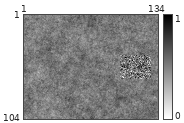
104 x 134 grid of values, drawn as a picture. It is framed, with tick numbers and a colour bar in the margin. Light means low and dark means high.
Slope: none. Average level on the scale: 50%. Odd patch: rougher, in the middle right. Histogram: heavy tails on both sides. Roughest part: middle right. Mirror symmetry: none.
